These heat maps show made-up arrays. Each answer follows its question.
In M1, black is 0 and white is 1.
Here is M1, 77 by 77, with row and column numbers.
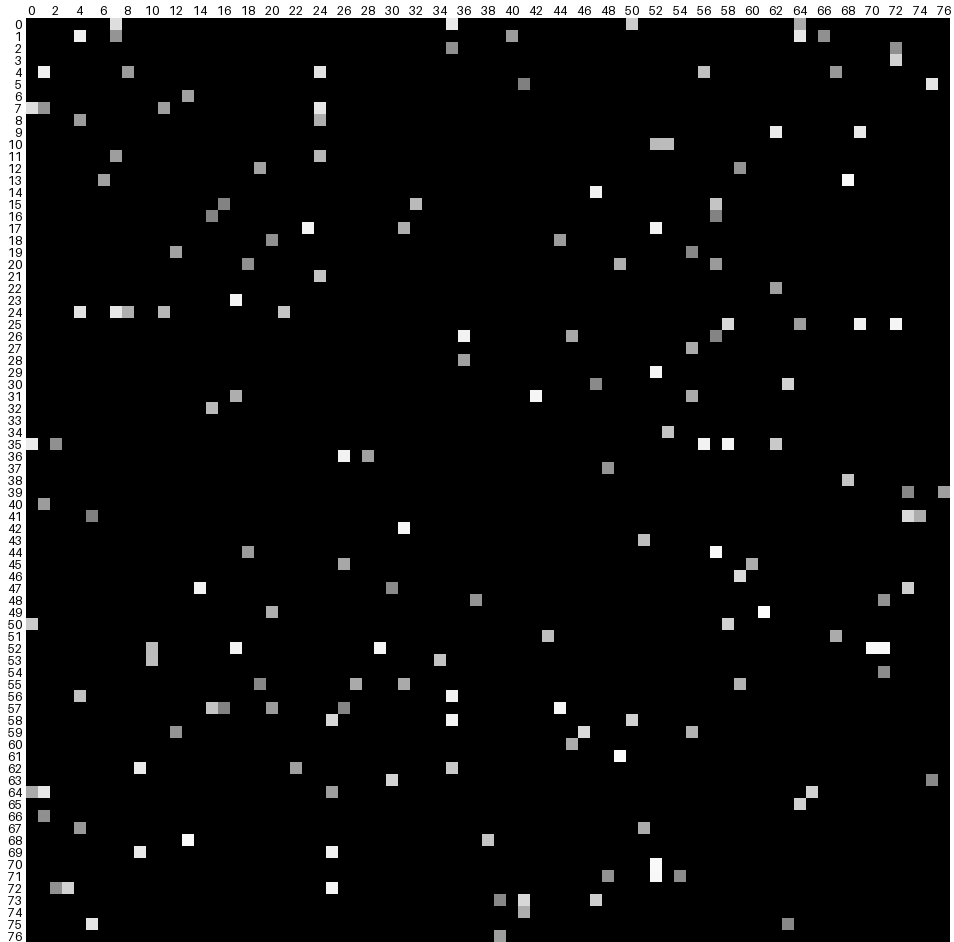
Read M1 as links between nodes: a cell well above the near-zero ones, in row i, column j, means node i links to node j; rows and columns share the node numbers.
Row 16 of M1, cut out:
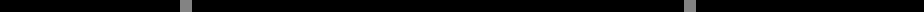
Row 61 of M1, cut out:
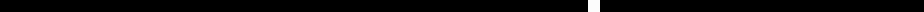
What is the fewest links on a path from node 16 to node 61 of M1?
4
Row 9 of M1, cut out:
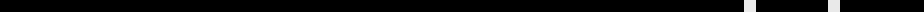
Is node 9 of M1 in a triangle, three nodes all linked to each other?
no
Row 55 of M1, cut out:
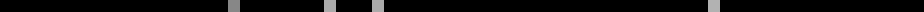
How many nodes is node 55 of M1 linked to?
4
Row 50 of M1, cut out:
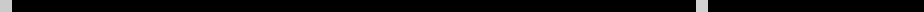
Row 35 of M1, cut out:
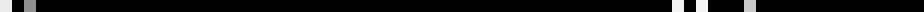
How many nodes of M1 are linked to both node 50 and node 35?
2
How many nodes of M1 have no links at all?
1
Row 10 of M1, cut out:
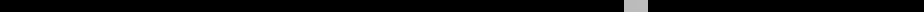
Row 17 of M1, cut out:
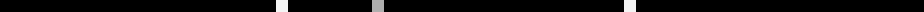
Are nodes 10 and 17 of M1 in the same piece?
yes
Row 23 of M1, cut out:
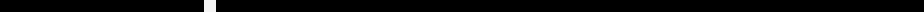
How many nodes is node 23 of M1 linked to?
1
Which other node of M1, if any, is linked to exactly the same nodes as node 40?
node 66
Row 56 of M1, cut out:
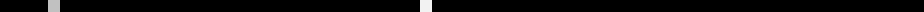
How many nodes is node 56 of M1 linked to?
2
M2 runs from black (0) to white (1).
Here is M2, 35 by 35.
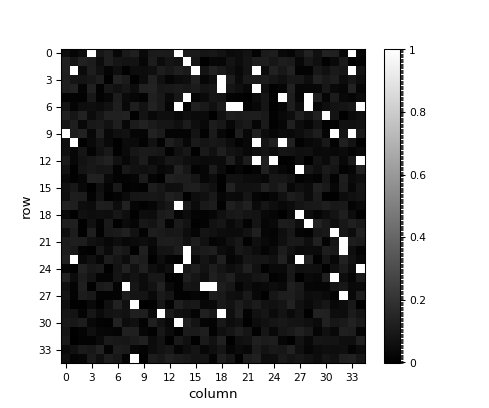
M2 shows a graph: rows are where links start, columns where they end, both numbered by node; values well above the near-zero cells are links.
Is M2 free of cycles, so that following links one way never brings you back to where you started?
yes
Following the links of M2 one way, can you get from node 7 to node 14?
no
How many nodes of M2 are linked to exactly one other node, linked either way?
4
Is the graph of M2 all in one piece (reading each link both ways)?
yes
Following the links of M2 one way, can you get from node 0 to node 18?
yes
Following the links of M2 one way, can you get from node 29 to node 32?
yes
